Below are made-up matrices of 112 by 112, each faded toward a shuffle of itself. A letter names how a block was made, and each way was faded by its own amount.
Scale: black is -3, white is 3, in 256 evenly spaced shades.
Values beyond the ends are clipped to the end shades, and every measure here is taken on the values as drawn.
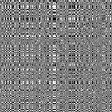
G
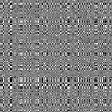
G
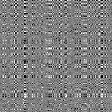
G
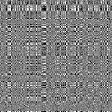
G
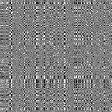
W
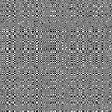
G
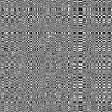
G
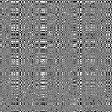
W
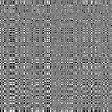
W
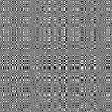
W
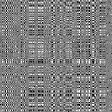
W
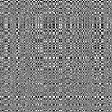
G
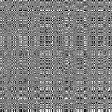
G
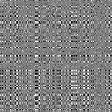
G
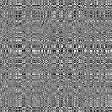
G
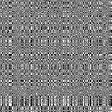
G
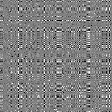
W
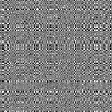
G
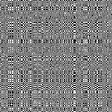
G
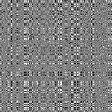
W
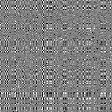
G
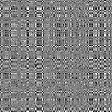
G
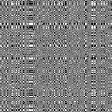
G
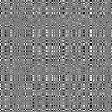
W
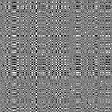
W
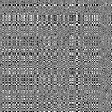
G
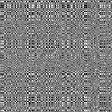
G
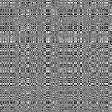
G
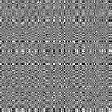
G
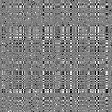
W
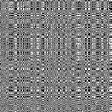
G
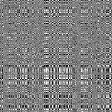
G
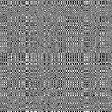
G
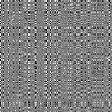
W
